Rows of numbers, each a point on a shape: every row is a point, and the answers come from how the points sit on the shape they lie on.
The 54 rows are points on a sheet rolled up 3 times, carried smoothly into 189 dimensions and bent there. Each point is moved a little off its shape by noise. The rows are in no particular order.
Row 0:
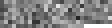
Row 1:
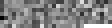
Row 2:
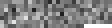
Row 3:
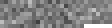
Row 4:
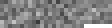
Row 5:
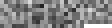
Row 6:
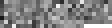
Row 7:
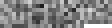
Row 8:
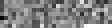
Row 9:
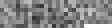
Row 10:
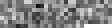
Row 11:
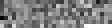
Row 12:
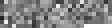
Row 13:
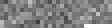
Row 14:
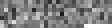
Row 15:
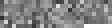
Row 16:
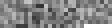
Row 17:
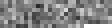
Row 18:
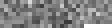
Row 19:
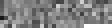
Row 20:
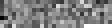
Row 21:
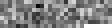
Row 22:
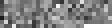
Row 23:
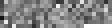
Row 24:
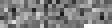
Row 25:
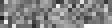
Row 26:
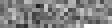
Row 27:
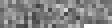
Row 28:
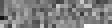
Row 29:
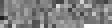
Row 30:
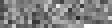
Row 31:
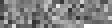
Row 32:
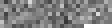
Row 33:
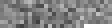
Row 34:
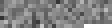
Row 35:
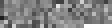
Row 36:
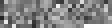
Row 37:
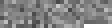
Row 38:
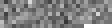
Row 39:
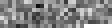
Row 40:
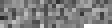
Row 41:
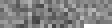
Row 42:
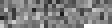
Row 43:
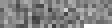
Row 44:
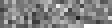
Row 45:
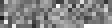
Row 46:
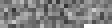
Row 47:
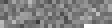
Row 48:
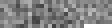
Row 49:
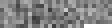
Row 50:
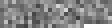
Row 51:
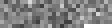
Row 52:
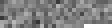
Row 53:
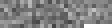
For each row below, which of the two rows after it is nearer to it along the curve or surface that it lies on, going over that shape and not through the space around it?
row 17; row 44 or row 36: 44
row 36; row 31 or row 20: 31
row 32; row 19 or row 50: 19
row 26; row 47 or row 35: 35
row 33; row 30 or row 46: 46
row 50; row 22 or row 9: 9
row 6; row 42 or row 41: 42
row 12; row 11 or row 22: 22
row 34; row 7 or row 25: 25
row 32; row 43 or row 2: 43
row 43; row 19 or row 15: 15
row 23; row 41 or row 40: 40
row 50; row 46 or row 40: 40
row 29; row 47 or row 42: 47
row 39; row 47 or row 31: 31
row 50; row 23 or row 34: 34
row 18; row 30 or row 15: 30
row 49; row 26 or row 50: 50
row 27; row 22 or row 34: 34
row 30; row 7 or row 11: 11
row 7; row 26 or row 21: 21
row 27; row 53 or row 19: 53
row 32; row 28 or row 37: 28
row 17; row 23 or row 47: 23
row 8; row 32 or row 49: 32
